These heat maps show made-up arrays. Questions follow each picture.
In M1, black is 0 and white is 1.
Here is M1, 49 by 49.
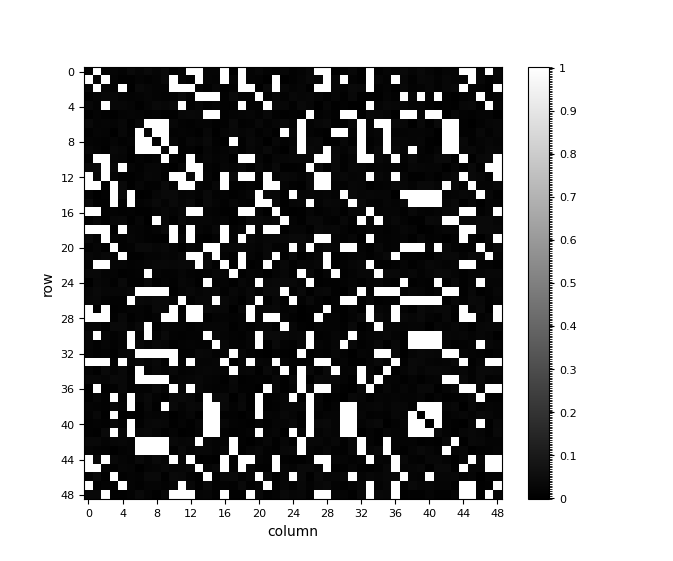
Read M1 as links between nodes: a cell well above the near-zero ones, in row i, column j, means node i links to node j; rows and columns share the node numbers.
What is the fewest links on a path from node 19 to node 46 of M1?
4
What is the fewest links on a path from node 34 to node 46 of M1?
5
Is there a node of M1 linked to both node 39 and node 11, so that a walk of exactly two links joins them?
yes
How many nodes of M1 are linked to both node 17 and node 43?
3
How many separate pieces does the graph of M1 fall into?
1
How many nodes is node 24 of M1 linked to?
6
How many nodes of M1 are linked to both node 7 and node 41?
1
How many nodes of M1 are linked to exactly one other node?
0
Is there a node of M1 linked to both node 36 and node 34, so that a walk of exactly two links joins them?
yes
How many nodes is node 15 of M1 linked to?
10
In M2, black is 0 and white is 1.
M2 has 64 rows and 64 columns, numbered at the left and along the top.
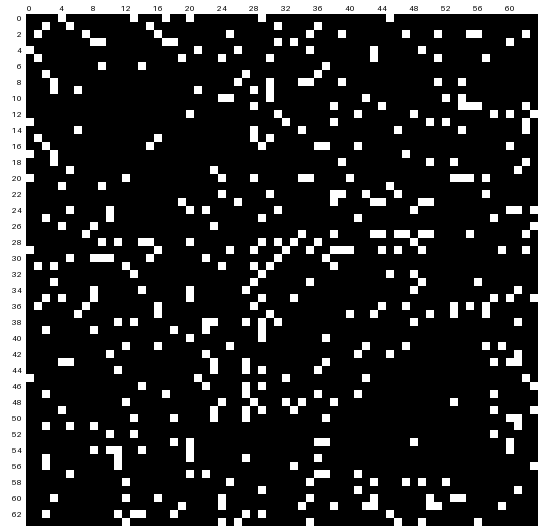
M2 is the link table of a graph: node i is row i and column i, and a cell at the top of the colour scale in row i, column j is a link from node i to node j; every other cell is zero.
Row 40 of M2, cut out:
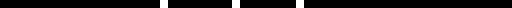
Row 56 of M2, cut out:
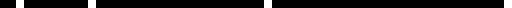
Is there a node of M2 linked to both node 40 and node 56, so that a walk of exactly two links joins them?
no
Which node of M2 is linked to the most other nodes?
node 29
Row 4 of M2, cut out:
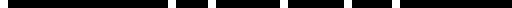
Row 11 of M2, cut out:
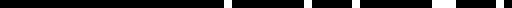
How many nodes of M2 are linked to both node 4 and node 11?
0
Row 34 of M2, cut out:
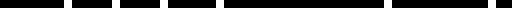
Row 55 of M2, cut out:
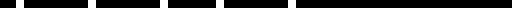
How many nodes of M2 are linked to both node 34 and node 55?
2
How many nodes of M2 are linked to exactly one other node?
0
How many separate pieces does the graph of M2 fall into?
1
